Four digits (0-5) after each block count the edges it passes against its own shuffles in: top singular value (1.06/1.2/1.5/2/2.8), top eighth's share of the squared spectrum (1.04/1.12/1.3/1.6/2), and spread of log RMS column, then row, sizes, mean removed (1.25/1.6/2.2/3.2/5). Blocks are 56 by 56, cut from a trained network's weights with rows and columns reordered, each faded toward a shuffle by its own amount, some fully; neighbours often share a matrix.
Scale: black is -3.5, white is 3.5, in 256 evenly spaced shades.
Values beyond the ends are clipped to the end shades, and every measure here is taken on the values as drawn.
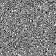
1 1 0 0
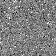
0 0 0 0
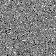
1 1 0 0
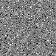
2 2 1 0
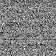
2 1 0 0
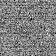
2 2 0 0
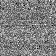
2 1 0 0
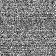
2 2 0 0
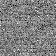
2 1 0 0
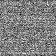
2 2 0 0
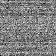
3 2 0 0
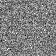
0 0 0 0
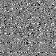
3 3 0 2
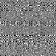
4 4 0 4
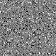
3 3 0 2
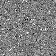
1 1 0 0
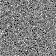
0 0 0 0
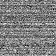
4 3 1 1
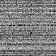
4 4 1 2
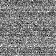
3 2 0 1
